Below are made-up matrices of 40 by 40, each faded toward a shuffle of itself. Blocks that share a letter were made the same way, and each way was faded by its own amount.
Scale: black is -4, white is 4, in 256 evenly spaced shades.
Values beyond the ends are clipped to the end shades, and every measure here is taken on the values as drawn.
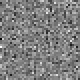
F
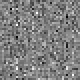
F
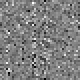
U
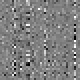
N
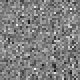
F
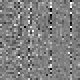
N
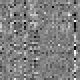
N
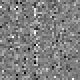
U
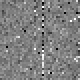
U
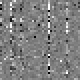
N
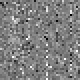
U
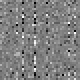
N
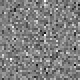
F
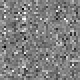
U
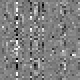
N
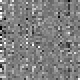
N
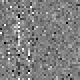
U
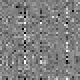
N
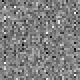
F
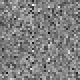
F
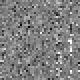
U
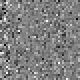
U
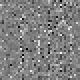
U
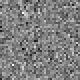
F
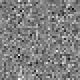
F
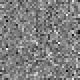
F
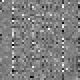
N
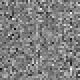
F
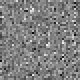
U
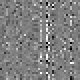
N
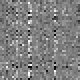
N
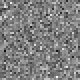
F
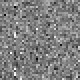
F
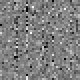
U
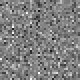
U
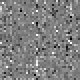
U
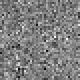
F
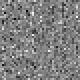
U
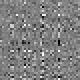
N
